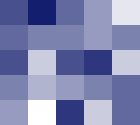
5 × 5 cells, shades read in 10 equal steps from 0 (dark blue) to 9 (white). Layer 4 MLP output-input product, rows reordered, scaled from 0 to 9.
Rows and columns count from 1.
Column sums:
16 26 15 22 25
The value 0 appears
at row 1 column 2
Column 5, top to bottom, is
8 4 7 3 3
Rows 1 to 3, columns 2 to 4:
0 3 5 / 4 4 5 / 7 2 1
